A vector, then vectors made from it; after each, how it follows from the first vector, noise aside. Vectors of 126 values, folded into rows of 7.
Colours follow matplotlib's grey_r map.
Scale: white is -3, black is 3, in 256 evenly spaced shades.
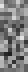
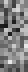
wrapped around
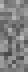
shrunk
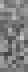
shrunk
